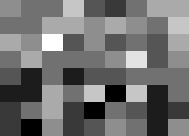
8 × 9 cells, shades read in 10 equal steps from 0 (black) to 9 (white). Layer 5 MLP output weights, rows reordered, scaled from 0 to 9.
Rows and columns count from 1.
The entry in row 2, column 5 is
5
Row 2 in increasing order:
4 4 4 5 5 6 6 6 7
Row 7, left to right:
2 4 6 2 0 4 3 1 2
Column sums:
27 25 44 29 30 28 39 23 39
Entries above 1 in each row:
9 9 9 9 7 5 7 7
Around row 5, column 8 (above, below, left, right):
3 1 4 4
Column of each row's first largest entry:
4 9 3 7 3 5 3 3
